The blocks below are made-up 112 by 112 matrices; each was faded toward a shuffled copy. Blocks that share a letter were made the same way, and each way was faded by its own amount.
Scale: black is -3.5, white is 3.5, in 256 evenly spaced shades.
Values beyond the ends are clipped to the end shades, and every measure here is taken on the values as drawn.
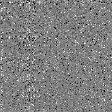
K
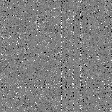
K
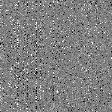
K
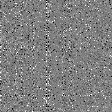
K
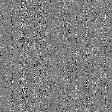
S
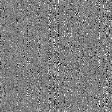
S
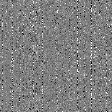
S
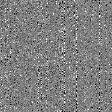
S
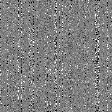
S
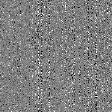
S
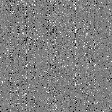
K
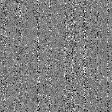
S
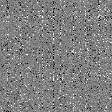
K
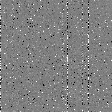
K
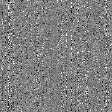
S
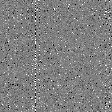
K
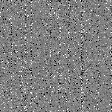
K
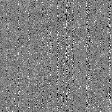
S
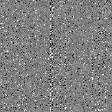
K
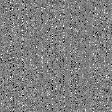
S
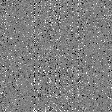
K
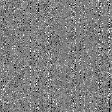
S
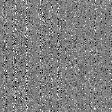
S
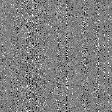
S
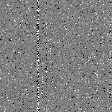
K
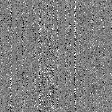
S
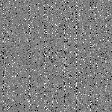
K
